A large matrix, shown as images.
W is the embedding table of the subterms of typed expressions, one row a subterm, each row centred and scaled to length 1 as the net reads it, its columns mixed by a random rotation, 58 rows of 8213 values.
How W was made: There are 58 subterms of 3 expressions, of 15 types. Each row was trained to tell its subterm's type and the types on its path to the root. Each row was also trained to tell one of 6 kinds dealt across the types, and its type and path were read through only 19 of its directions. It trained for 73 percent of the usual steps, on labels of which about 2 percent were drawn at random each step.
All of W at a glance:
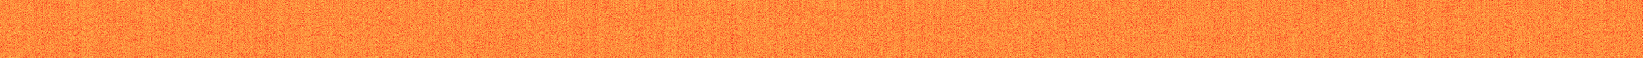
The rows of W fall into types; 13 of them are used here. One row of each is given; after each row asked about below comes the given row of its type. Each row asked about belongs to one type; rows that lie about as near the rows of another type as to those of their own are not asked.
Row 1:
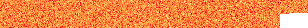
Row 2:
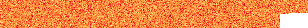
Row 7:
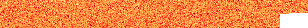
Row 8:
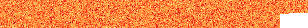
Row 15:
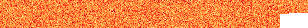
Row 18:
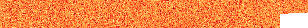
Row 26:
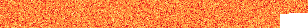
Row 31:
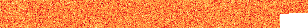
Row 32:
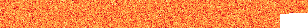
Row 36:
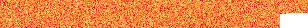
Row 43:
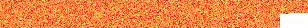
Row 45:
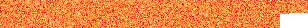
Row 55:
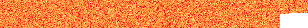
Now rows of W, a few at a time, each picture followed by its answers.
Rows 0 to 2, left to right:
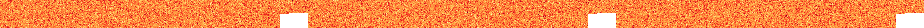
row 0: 2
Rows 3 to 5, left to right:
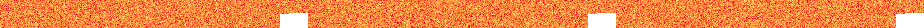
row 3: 2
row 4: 45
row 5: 31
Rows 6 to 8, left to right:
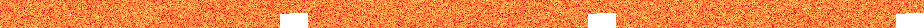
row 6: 2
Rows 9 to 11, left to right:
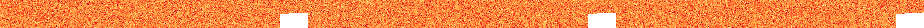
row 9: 31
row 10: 32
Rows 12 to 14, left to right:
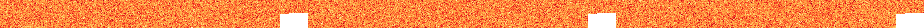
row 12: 43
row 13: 45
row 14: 1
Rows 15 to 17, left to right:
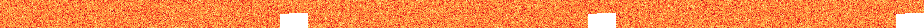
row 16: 32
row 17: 32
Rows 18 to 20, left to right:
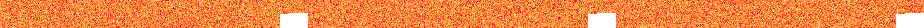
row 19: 45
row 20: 43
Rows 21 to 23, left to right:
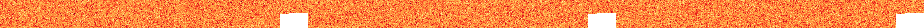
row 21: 26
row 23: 2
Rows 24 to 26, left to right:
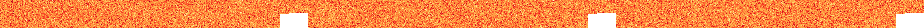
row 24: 55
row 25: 15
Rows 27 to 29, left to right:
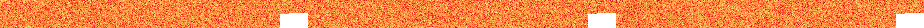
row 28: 43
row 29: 26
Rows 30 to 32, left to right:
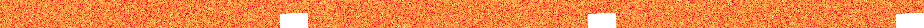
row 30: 36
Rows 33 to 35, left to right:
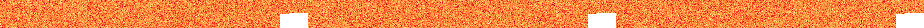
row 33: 32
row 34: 31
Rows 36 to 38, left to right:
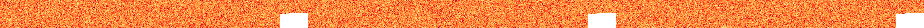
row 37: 8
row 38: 43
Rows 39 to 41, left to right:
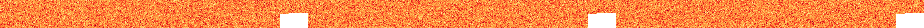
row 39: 26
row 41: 8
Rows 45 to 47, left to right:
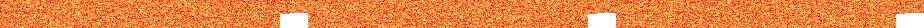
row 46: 8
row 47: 32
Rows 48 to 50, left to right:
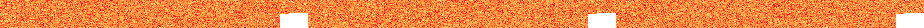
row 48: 43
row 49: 31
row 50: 7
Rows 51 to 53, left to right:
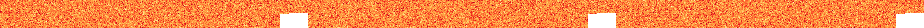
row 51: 45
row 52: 2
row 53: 55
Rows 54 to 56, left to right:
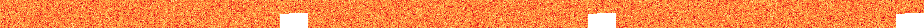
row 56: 26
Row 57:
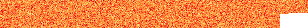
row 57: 26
